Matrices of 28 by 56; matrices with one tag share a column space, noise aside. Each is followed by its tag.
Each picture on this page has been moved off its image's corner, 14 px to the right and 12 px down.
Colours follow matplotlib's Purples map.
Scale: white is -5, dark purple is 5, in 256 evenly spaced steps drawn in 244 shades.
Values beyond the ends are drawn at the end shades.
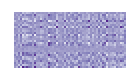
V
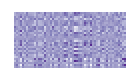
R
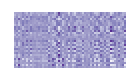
R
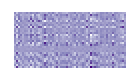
V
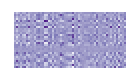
V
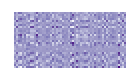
V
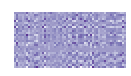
V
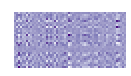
V
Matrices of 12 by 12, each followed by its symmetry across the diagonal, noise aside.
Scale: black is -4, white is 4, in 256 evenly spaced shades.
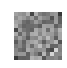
symmetric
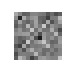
symmetric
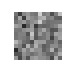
neither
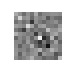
symmetric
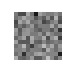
neither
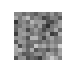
neither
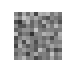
antisymmetric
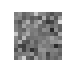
symmetric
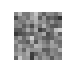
antisymmetric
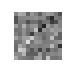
antisymmetric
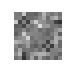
symmetric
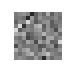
antisymmetric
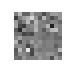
antisymmetric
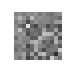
symmetric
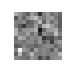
neither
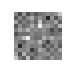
symmetric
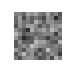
neither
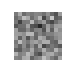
neither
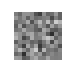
antisymmetric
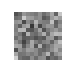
neither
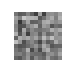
antisymmetric
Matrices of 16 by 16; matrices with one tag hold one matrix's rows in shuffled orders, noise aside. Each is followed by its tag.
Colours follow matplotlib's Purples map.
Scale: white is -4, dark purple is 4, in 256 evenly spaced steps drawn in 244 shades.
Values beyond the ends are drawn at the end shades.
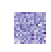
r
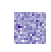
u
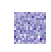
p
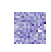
r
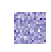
p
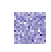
p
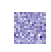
p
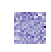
r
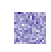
u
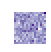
r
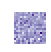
p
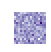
p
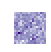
u
